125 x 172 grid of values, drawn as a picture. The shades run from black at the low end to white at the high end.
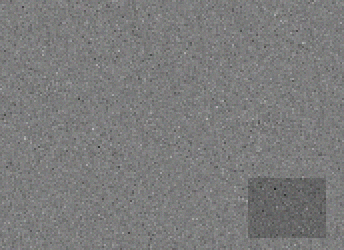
Stripes: none. Ninth with the lowest average: bottom right. Mirror symmetry: none. Average level on the scale: 50%. Odd patch: lower, in the bottom right.
